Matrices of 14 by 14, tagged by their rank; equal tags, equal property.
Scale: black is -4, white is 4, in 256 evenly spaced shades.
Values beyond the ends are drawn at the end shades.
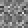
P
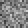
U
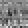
P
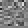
P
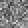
U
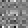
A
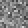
U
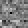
P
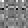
A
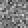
U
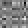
A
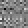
P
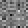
P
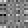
A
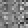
P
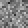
U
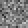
U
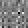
A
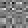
A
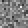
U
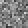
U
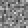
U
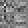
P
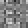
A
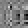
A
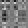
A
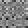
P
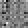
P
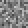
U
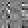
A
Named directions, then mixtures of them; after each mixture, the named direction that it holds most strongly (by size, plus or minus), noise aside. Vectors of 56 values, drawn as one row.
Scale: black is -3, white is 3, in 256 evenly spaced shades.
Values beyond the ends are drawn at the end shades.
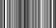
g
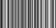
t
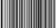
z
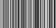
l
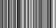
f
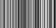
l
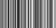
f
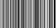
l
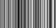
l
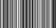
f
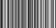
t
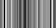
g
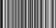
t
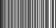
t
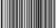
z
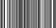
g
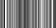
g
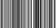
l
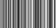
l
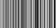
l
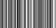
f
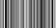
g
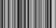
f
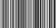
l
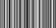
g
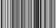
z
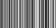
l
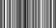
g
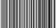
t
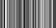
g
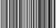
t
